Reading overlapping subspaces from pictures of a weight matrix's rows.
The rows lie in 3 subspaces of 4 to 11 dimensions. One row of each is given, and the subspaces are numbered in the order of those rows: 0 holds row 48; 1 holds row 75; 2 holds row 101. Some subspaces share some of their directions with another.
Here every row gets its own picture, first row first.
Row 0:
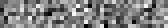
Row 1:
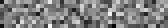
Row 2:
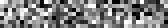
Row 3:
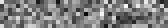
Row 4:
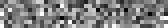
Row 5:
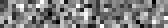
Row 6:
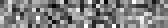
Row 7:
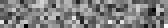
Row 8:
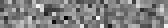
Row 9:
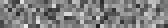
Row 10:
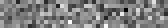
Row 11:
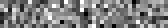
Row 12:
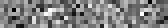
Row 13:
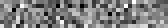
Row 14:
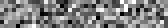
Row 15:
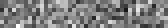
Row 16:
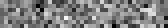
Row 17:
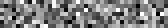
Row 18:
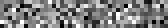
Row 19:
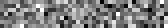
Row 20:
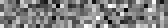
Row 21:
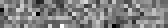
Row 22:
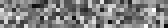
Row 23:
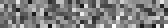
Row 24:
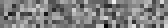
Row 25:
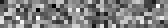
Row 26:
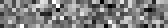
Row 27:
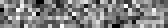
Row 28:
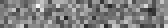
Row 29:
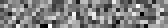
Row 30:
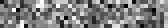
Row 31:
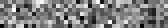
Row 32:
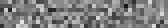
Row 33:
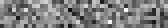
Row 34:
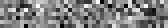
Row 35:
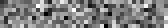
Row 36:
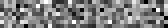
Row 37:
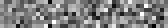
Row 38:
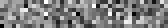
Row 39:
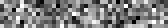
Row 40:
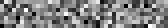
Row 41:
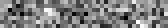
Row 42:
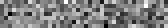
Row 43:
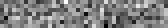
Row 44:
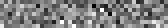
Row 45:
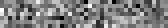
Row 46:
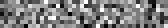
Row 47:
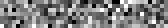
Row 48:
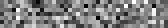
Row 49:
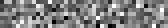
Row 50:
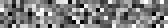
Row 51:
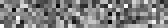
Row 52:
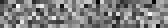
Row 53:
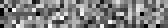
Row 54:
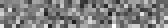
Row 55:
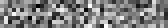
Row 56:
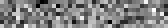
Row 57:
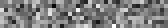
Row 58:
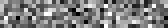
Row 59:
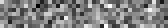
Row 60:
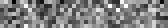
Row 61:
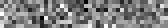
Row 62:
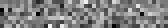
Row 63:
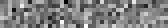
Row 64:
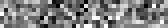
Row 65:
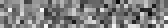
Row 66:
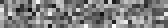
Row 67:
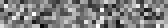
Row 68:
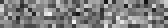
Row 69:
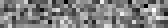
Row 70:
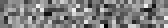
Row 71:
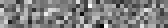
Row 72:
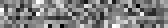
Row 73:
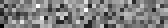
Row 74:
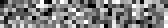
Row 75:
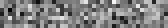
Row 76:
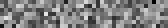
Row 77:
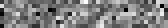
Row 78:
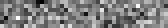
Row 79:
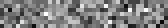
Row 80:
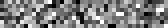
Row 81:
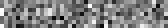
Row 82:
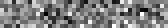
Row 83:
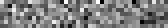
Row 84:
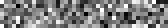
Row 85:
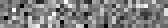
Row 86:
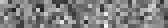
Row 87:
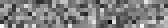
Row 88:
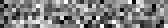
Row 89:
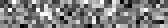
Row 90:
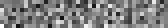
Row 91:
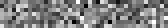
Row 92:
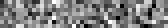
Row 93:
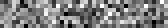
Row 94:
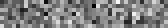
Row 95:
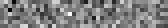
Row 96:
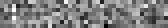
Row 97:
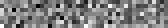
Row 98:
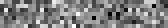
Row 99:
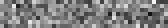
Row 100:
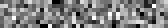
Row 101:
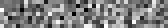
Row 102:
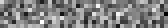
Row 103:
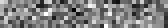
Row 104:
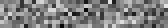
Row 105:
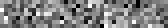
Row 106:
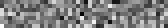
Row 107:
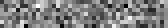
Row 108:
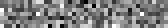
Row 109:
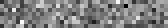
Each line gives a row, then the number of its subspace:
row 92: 0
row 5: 1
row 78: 1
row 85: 1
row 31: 1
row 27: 2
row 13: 1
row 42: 1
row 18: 1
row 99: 1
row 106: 1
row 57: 1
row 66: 1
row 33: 1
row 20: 0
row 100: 0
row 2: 2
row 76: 1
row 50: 1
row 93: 0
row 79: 0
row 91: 1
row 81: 1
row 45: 1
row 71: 1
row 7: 0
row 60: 0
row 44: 0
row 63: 1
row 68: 1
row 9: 0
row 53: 0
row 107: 1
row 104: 0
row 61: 0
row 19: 1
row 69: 1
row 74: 2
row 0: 2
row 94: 2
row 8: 0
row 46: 0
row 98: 0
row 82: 0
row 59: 0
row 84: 1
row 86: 1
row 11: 1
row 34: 1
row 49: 0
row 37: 0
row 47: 0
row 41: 1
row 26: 0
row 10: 0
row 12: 0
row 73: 0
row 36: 1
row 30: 2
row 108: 2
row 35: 2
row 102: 1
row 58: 2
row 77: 1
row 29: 0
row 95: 0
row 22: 0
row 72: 2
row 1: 0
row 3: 1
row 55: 1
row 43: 1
